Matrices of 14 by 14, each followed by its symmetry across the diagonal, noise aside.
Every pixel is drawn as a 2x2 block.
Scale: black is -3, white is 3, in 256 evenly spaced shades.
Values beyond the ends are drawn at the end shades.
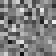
antisymmetric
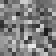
antisymmetric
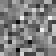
antisymmetric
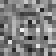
antisymmetric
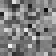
antisymmetric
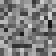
neither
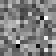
antisymmetric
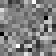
antisymmetric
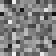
antisymmetric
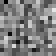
neither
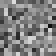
neither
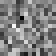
neither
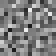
antisymmetric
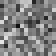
neither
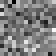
neither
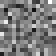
neither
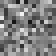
antisymmetric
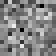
neither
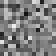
antisymmetric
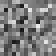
neither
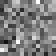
neither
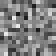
antisymmetric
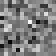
neither
